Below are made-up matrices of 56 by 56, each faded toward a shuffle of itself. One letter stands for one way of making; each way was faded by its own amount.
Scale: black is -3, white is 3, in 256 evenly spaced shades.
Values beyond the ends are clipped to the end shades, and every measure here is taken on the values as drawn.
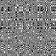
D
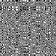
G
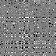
D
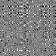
D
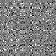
G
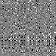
G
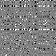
D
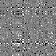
D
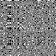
G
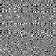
D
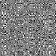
G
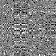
G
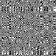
D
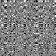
G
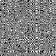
G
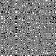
G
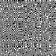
G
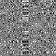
G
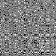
G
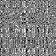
G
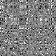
G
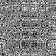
G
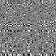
D
